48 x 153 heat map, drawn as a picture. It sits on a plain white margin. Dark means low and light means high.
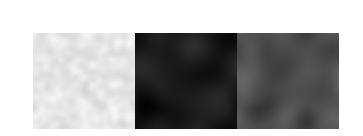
It is made of 1 by 3 panels. Panel 1,1: very high, blotchy, faint in contrast. Panel 1,2: very low, smooth, faint in contrast. Panel 1,3: low, smooth, faint in contrast.
